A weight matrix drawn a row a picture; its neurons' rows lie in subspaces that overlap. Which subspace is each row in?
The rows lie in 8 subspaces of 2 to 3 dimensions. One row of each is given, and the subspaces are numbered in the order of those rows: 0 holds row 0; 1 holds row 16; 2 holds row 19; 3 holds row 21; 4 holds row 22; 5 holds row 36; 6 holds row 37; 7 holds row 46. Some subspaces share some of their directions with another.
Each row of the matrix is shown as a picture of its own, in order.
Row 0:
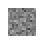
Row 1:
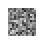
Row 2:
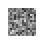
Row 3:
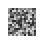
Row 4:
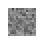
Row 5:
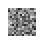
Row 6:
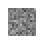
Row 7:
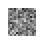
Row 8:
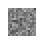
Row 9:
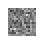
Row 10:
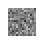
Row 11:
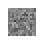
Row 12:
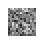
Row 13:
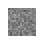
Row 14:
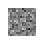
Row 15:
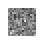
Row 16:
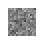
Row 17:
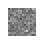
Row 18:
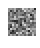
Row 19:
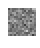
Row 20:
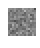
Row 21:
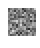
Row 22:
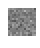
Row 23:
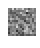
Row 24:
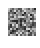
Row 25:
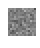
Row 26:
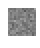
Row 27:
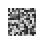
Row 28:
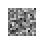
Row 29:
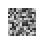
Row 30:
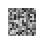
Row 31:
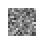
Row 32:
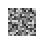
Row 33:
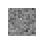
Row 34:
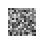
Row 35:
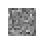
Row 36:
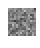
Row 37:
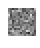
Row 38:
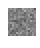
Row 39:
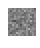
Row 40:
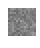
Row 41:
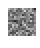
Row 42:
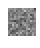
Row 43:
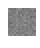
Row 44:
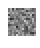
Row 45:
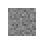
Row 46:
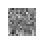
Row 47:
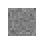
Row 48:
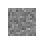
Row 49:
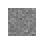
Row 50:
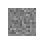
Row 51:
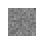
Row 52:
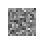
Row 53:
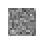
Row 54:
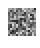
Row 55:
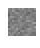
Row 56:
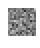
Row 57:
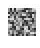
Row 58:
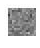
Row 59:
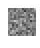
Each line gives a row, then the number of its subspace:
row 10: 7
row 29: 7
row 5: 1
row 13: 4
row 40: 3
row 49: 2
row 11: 5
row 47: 6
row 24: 3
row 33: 2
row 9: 5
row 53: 6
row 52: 0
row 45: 1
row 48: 0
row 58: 6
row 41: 2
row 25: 5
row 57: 7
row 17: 2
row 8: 2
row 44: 7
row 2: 4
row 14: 0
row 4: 7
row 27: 7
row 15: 4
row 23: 7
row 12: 7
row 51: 0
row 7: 1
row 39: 6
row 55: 0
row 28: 2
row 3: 6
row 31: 0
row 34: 4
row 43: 1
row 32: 2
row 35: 6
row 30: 4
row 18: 5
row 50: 5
